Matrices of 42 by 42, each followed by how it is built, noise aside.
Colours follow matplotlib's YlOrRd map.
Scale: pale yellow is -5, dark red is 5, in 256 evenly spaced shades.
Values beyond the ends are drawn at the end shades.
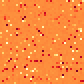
sparse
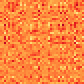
low rank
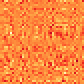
low rank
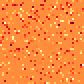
sparse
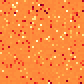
sparse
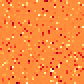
sparse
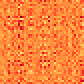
low rank
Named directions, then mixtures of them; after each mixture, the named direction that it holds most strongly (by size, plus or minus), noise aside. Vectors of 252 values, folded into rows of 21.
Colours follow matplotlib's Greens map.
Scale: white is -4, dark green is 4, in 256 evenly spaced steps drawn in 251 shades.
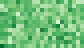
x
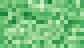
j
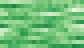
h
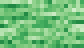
h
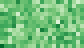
x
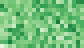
x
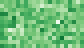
x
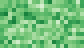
j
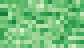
j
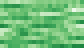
h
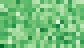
x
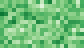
j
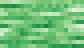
h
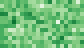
j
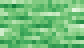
h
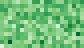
x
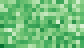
x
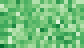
x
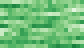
h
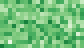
x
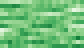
h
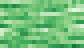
h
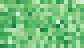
x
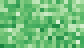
x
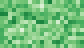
j
